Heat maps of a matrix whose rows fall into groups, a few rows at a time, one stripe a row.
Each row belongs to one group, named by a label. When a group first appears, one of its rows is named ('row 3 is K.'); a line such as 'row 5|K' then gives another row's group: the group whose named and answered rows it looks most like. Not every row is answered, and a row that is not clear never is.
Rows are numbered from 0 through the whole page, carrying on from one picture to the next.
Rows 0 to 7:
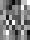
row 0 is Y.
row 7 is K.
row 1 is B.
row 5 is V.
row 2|B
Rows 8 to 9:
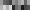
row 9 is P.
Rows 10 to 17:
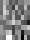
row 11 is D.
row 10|Y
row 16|P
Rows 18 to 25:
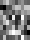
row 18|K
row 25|B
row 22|K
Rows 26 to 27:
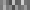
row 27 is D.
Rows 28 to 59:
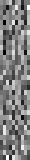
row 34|Y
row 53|D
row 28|P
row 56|B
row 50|Y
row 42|D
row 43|Y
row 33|P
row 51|P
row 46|V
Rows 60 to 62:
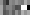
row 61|K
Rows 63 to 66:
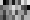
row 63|Y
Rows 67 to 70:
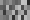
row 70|V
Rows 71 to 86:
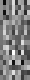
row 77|D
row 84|Y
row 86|P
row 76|D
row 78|K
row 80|K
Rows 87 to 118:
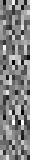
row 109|P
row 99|V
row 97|D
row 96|D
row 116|V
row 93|P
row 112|K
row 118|K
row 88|P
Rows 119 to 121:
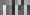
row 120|D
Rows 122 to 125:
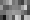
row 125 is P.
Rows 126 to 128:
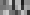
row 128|K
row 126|P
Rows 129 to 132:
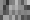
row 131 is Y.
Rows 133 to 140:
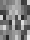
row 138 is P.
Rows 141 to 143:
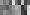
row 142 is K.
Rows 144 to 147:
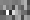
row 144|K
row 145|D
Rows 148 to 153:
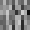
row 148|D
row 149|P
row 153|P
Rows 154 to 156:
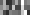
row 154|B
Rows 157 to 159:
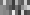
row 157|D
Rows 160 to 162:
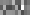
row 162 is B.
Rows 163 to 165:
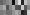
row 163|V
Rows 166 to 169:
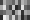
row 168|V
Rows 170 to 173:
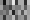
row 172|V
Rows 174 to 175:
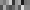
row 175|B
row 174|P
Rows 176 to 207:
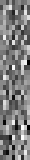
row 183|D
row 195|V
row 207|V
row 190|B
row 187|D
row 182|P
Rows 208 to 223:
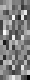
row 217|V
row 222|Y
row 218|K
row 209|P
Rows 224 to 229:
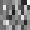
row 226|V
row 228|K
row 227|B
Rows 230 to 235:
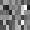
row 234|B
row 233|P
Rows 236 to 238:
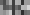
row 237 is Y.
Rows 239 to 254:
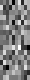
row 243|V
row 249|D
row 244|K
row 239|V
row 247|V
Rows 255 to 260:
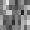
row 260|B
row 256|Y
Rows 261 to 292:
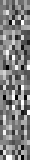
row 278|B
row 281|B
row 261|D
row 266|Y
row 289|Y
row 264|V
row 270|P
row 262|V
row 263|K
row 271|K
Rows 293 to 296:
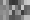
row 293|Y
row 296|Y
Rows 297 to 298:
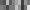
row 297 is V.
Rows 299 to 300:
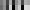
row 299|V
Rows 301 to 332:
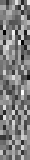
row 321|P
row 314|B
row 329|P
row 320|K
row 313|V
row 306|B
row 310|K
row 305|Y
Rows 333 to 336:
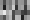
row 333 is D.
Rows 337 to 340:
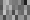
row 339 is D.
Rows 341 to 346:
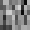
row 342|V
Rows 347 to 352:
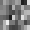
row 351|K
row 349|Y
